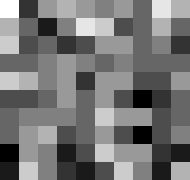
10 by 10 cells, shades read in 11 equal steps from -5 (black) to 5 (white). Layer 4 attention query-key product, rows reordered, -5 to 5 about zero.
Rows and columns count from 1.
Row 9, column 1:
-5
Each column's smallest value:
-5 -3 -4 -4 -4 -2 -2 -5 -4 -4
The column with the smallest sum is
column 8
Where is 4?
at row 1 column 9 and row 2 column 5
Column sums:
-1 -2 -3 -7 -9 10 2 -14 -11 -6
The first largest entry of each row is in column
1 5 1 4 1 4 6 3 6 2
